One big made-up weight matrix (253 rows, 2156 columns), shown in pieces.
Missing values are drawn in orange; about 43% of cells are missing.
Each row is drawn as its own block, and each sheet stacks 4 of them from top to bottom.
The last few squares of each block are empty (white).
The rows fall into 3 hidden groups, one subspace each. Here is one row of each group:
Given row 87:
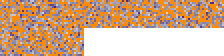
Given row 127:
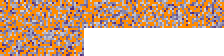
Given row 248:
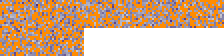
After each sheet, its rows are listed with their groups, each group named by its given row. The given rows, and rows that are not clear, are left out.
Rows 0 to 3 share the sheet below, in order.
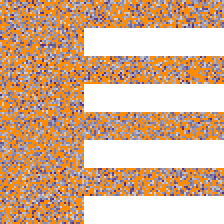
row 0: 248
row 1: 127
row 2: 87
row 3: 248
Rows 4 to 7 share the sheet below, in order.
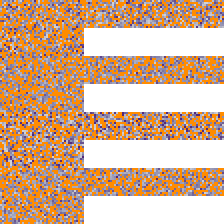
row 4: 127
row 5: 87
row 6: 87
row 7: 87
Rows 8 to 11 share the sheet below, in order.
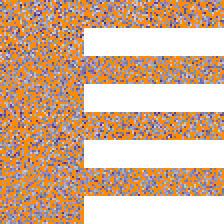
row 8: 248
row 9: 87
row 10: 248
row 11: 127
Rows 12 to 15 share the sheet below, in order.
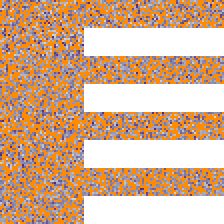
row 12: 248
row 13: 87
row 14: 127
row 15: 127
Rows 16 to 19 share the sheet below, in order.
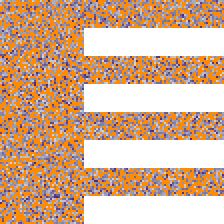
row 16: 87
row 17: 87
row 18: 127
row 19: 127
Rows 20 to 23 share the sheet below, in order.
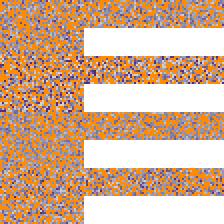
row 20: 87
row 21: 87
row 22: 127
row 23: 248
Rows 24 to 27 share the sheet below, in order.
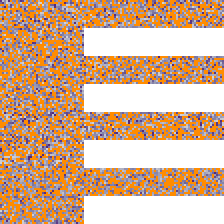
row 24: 87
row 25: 248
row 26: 248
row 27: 127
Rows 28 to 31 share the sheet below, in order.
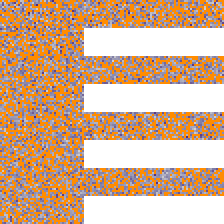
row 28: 248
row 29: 127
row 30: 127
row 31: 87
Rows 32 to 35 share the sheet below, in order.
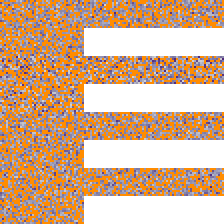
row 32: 127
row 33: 127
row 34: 87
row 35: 87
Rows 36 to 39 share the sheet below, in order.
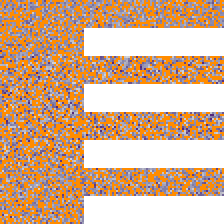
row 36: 248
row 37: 87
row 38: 87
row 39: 87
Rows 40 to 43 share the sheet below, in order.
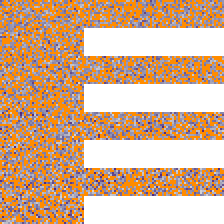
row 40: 87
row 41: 127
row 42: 248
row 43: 127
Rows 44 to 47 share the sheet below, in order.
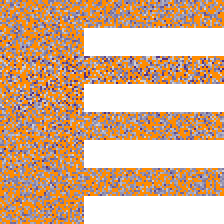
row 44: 248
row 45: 87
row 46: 127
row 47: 248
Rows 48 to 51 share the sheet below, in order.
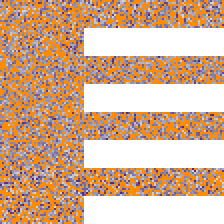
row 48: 87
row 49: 127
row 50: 87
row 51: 248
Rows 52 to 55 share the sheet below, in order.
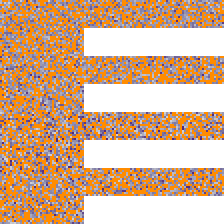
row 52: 248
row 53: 87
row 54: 87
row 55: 248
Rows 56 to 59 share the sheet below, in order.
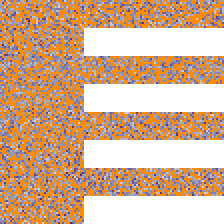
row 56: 248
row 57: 87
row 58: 87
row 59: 87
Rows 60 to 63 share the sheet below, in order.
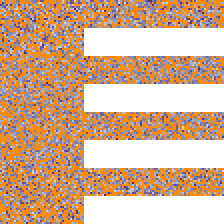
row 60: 87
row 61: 248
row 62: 87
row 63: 248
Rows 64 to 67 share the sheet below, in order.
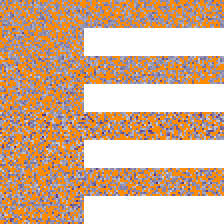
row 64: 248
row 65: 87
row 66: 248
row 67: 87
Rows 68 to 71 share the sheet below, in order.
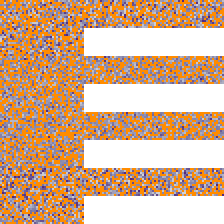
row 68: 248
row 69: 127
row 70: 87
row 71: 248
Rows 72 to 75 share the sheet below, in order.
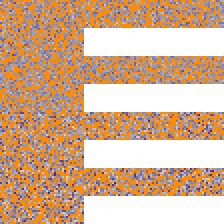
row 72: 248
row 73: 87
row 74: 87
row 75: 87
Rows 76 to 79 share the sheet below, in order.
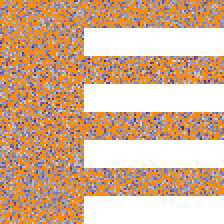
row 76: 127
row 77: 248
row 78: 87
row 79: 127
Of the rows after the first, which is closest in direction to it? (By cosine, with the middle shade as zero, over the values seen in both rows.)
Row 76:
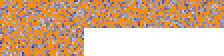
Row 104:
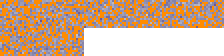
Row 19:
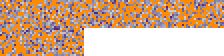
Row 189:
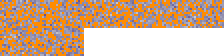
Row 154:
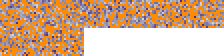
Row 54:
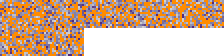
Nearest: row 54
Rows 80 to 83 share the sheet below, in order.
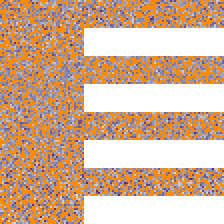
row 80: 248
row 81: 87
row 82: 127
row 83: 248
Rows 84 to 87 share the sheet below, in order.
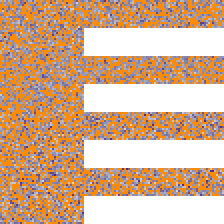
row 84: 127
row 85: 248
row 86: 248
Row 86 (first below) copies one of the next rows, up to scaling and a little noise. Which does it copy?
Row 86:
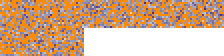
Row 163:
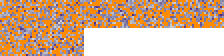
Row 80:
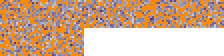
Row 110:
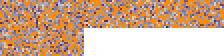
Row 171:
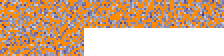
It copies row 163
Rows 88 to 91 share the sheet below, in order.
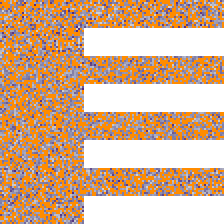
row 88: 127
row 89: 248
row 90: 248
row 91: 248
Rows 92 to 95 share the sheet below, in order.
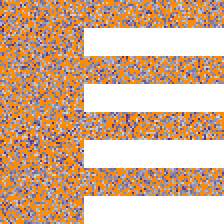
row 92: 248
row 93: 87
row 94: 248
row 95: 87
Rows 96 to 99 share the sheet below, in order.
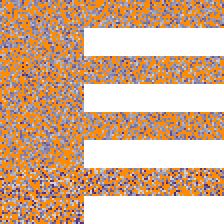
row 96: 87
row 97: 248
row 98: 127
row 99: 127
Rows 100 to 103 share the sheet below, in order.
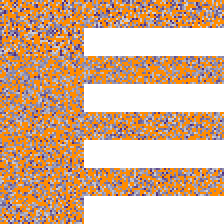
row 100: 248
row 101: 87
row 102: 127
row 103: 87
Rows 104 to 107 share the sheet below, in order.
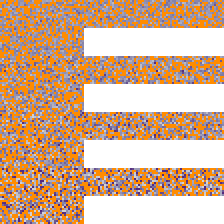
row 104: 127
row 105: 87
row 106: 248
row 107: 87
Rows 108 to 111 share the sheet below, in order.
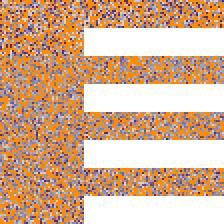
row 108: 87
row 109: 127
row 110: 248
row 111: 248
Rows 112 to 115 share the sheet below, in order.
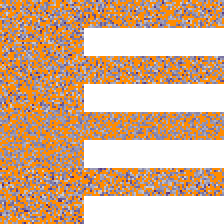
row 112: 87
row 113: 87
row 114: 127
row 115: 248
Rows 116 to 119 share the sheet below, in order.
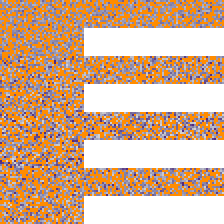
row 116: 87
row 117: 87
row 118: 127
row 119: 87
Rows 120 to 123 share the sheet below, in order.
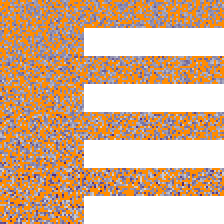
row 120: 87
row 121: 127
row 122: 248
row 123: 87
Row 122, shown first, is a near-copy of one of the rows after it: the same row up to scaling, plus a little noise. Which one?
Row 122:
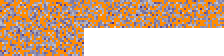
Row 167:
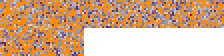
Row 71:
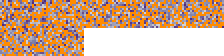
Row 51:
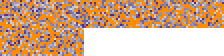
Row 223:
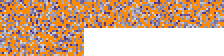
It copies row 223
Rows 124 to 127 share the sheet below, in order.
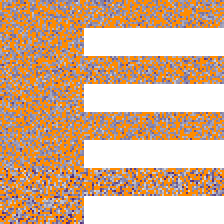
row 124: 127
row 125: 127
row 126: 127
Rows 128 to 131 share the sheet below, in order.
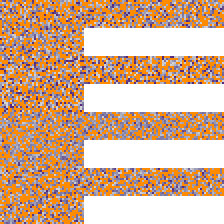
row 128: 127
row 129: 87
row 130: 87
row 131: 87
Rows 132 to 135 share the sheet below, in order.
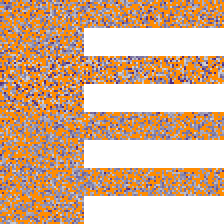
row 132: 248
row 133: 248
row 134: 127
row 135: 248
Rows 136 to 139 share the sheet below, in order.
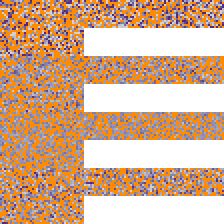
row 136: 87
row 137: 248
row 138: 127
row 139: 248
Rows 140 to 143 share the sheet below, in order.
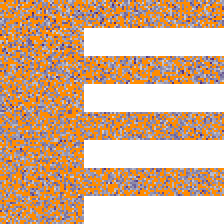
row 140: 127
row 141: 87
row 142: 127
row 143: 127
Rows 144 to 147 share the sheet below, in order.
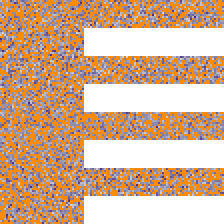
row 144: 248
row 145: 87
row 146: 87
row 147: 87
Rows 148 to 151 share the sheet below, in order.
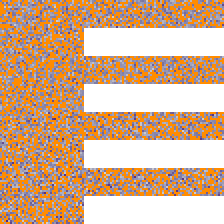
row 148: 87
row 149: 248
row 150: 87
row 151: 127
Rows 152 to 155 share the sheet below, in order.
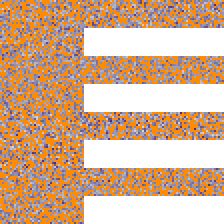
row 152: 127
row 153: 87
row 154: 248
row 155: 248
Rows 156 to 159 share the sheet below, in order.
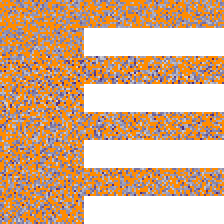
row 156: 127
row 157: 87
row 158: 87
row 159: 87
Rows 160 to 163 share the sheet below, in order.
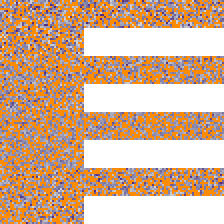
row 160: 87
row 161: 127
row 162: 87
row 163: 248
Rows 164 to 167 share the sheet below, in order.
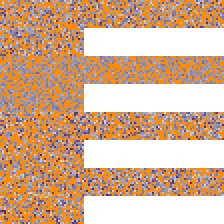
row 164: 87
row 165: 87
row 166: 87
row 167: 248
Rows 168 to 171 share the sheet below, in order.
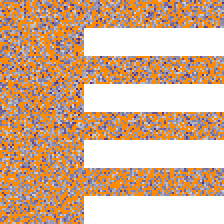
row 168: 127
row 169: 248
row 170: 127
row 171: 248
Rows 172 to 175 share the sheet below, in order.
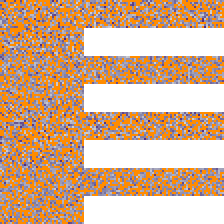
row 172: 248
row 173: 87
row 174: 87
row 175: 87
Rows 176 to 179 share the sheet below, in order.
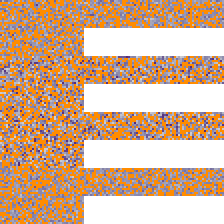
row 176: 248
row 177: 87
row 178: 87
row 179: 248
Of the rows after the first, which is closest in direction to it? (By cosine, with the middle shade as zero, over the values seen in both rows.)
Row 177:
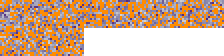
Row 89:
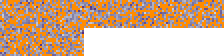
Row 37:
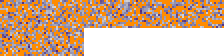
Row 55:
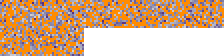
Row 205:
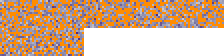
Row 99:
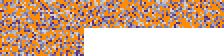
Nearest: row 205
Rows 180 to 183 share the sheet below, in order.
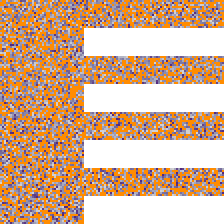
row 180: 248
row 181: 87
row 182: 248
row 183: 87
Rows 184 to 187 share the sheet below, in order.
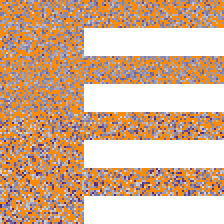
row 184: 127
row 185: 248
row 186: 248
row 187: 248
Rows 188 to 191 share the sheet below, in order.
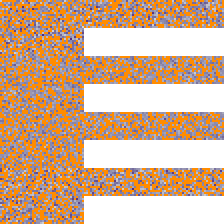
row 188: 248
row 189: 127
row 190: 248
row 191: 127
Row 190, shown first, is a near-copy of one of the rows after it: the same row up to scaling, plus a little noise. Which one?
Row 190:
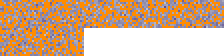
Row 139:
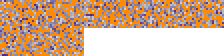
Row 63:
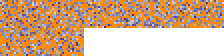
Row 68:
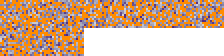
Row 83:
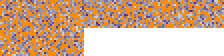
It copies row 68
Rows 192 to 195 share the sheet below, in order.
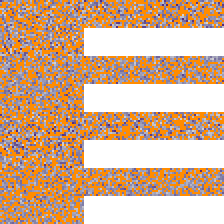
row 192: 87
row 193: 87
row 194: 248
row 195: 248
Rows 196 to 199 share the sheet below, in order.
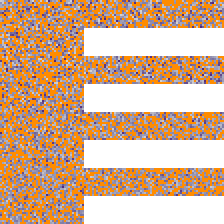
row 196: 87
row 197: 87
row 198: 127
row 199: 248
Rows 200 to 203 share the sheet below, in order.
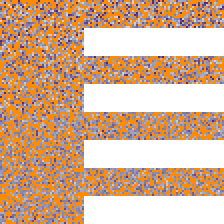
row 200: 127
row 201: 127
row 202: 248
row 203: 127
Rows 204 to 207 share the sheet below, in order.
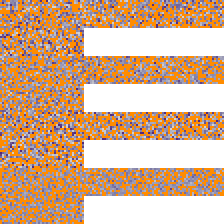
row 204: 87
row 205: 87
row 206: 127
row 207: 248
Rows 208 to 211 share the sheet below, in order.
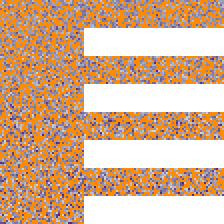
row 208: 87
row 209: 87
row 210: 248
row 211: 87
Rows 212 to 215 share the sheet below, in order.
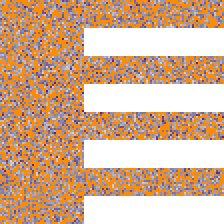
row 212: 248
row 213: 127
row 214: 87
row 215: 248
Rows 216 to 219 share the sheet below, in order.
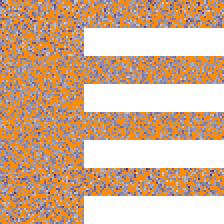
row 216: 87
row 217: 248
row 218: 87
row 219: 87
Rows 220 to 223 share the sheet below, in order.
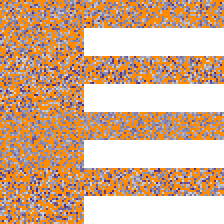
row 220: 127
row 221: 127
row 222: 127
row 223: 248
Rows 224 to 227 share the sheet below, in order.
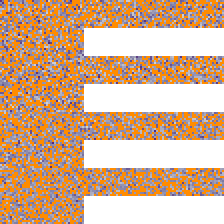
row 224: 87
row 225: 87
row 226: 248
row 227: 87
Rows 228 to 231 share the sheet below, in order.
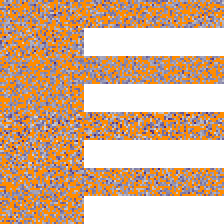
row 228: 127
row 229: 87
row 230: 127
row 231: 127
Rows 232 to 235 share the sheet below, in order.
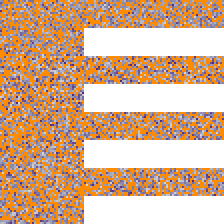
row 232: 127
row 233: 127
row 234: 127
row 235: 127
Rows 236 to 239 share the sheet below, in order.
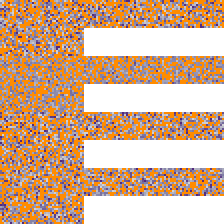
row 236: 87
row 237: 87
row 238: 87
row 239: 87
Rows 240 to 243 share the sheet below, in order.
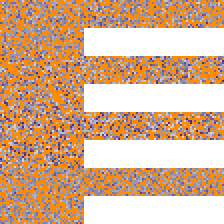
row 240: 87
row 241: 87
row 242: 248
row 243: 87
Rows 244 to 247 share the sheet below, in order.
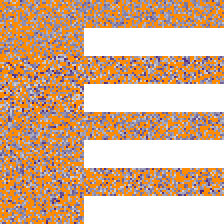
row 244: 248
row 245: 127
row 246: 127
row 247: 127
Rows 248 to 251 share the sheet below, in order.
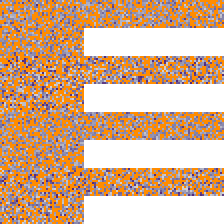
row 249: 127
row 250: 87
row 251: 87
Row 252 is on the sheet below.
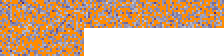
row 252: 248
